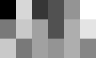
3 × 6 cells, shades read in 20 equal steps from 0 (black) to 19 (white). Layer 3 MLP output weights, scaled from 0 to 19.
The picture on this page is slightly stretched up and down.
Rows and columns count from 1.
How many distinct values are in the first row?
6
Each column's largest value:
15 16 12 11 13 19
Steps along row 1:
up down up up up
